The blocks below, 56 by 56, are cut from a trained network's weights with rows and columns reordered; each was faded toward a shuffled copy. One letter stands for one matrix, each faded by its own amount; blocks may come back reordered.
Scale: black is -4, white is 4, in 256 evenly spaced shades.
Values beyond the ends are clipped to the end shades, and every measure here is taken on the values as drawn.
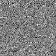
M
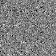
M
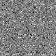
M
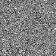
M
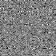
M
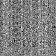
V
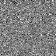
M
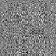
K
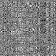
V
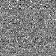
M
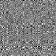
K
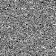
M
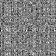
V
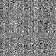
V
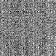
V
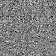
M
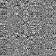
K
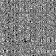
V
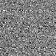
M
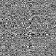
K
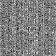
V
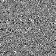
M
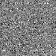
M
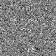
M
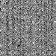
V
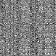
V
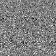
M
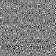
K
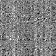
V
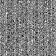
V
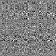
K
